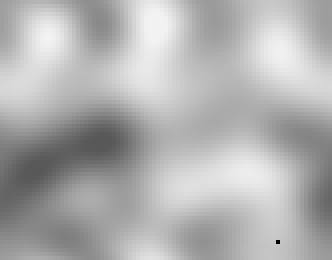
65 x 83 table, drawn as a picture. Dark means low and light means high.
A single lone cell is far lower than the cells round it. The halves do not mirror each other. Overall the values sit about 70% of the way up the scale. The texture varies smoothly and slowly. No row or column stands out.
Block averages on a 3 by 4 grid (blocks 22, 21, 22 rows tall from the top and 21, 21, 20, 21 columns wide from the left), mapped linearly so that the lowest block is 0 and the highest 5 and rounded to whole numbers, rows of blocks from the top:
5 5 4 5 | 1 1 4 3 | 0 3 4 3
